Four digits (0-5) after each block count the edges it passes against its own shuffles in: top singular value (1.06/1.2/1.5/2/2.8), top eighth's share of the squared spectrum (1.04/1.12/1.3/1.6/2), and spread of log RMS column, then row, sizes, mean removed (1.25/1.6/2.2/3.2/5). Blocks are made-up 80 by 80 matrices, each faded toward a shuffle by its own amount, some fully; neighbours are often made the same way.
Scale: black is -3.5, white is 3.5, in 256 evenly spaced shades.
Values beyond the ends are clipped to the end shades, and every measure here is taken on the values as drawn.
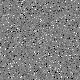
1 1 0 0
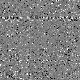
3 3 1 2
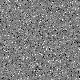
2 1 0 0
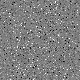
2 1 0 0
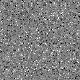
3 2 0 1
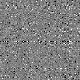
4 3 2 2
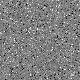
0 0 0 0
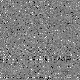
4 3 1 2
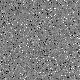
1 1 0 0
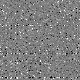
4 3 1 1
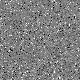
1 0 0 0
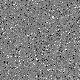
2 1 0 0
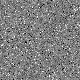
0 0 0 0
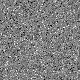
0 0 0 0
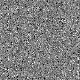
0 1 2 0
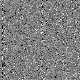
2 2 2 0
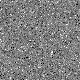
0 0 0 0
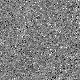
0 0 1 0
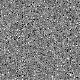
1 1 2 0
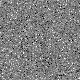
0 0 0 0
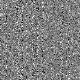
1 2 3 0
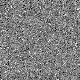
0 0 1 0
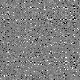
4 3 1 2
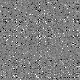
4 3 1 2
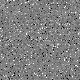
2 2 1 1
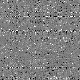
4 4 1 2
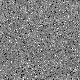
2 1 0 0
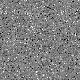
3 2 0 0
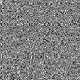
4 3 2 2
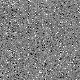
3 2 1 0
